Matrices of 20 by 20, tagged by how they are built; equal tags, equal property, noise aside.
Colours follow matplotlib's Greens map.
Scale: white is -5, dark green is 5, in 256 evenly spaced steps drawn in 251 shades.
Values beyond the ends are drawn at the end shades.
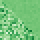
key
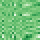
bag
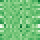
bag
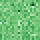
bag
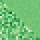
key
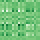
bag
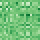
bag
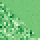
key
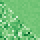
key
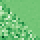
key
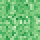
bag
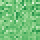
bag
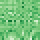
bag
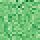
bag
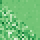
key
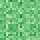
bag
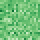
bag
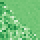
key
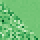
key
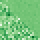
key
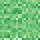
bag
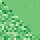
key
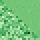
key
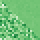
key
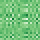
bag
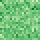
bag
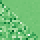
key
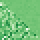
key
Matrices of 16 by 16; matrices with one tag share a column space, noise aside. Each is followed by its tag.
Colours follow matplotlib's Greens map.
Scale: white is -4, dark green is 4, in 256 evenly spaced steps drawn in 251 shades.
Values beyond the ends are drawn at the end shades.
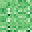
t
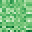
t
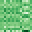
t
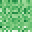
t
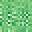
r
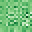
r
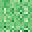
t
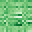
r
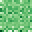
t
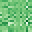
r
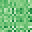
t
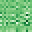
r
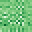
r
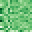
t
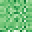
t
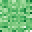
t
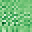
r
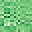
r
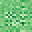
r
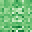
t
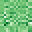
r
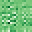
r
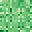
t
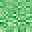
r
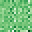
t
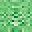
r
